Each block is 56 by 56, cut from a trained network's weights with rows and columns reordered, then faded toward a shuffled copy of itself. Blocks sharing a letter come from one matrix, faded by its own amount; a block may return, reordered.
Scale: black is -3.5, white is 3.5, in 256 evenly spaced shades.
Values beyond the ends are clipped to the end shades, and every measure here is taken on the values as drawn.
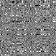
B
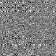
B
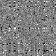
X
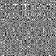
B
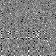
X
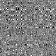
X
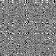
X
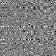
X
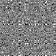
X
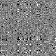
X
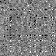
X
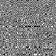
B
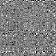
B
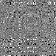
B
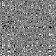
B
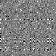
X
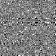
X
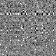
X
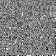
X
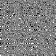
X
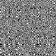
X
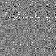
B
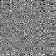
B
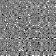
X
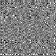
B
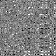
X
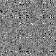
X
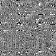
X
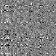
B
